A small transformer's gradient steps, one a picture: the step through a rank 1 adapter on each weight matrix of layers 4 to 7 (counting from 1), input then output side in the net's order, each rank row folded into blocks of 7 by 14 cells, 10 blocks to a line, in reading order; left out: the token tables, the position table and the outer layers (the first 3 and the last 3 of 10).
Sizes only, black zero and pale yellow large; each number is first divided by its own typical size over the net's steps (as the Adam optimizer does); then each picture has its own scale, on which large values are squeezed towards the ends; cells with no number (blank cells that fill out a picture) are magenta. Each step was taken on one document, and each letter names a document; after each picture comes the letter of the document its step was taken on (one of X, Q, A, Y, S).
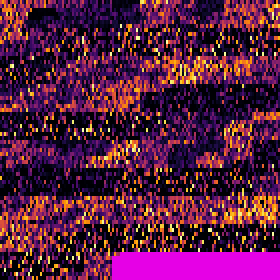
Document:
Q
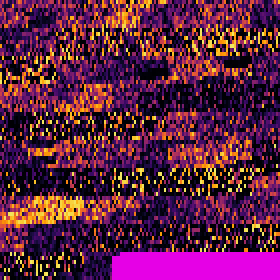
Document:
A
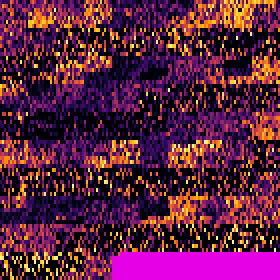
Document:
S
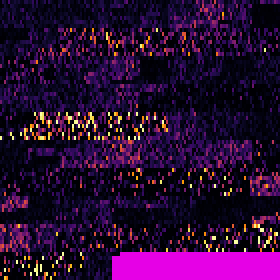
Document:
A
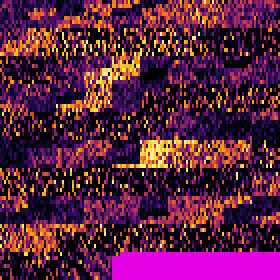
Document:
S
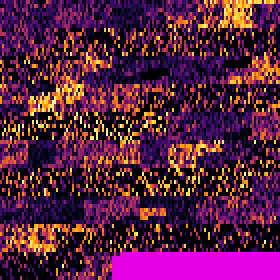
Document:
S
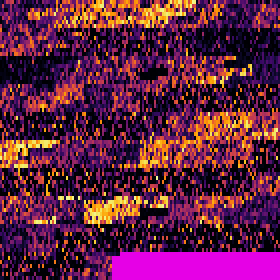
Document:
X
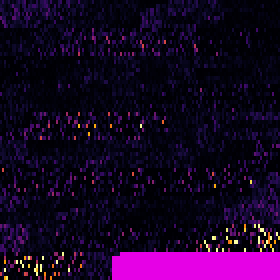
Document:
A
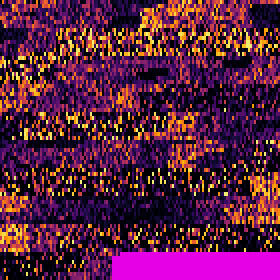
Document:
A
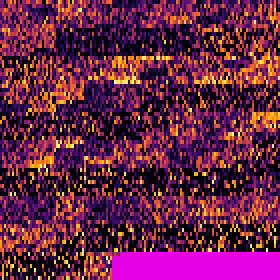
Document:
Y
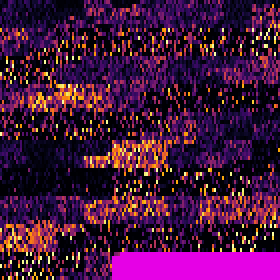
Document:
Q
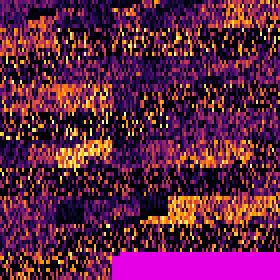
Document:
S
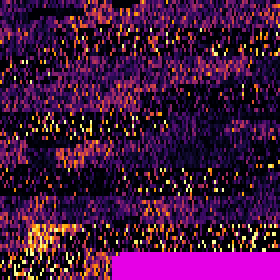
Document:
Q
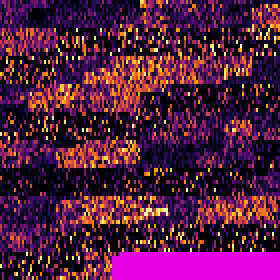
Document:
Q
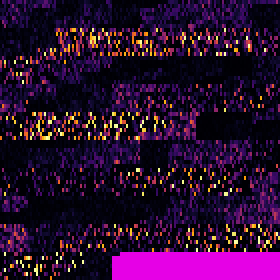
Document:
A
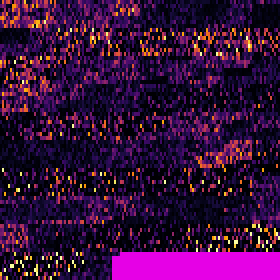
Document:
A
